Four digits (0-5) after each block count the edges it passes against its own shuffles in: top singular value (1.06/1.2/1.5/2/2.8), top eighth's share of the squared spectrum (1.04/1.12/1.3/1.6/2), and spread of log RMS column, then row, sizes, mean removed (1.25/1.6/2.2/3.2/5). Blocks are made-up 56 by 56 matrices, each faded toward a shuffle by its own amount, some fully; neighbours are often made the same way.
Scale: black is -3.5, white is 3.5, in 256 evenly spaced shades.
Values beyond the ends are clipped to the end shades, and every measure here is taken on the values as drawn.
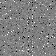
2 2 1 0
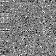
3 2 1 1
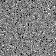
0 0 0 0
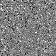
0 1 0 0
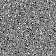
0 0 0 0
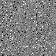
1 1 2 0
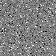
0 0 0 0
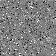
0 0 0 0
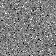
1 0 1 0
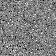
0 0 0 0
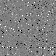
3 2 0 0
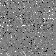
3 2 0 1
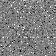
2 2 0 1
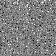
2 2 0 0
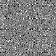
3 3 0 2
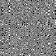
4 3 2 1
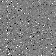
2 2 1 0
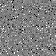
3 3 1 1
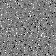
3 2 0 0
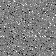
2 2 0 0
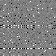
4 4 1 2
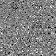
3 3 1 1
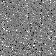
0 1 1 0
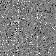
1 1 1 0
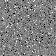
1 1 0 0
